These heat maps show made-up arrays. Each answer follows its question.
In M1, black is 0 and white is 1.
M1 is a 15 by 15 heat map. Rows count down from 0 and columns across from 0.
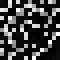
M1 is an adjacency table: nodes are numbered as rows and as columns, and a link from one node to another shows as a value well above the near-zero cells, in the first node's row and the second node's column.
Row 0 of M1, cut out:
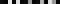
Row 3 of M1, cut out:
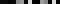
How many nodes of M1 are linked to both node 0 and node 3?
4
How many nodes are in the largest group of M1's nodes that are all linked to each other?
3
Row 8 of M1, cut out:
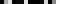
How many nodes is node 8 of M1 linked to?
6
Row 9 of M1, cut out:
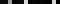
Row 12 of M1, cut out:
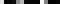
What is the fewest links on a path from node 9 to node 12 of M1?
3
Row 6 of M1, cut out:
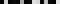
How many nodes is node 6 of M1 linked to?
6
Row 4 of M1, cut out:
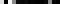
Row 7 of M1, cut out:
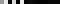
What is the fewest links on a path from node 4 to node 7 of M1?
2
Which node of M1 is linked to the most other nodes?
node 2
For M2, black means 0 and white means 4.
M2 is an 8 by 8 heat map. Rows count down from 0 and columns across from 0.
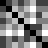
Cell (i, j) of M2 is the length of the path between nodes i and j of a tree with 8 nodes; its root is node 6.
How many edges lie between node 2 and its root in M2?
1
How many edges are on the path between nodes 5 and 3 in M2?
4
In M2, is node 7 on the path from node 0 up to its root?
no
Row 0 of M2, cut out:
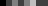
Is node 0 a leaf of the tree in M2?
no
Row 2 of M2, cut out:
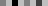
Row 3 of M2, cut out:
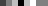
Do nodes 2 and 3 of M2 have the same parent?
no
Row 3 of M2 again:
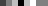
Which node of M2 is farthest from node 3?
5
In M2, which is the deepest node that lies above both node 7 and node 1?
0
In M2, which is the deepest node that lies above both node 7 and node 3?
0
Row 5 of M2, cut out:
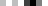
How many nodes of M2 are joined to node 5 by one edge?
1
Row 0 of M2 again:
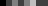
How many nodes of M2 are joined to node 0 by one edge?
4
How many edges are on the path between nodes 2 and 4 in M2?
2
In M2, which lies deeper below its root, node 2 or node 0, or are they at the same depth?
the same depth
